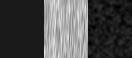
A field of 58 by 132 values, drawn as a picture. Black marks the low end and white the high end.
It is made of 1 by 3 panels. Panel 1,1: very low, flat. Panel 1,2: high, streaked downward. Panel 1,3: very low, blotchy, faint in contrast.
